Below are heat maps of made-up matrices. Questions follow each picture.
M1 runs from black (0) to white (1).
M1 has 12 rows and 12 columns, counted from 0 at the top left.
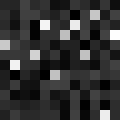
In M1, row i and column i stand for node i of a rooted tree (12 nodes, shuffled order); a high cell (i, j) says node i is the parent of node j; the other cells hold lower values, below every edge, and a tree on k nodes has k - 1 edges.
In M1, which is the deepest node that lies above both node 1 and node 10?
3
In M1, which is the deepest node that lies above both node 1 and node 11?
3
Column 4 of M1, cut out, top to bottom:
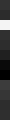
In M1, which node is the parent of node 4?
2
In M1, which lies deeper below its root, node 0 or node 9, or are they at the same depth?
node 9
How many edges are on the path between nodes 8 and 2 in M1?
3
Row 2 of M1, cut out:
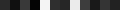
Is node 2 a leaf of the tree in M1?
no
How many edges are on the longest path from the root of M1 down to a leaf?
6
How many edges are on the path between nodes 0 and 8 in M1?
5
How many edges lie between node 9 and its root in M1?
6
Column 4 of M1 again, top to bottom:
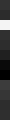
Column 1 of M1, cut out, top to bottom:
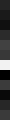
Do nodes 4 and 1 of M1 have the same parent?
no
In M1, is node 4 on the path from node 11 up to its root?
no
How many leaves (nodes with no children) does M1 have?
4
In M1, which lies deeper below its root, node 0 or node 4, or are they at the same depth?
node 0
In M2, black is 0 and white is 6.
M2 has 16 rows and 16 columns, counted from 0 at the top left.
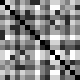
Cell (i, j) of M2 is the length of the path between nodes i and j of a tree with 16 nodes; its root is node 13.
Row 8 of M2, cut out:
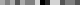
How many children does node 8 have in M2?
0
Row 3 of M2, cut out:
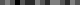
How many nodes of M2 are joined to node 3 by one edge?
4
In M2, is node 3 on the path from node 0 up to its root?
yes
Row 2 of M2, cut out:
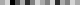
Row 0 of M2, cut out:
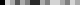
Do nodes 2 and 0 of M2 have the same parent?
no
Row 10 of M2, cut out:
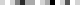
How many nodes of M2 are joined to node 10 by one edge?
1
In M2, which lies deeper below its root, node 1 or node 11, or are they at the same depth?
the same depth
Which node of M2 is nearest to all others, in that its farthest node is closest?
3
